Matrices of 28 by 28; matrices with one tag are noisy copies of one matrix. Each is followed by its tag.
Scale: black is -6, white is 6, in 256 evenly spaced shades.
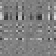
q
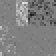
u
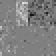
u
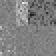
u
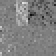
u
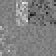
u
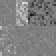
u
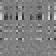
q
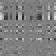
q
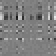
q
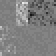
u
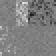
u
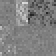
u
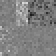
u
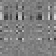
q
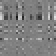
q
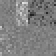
u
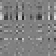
q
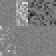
u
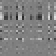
q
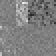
u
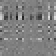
q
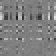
q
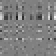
q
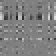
q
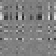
q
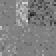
u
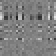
q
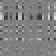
q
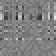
q
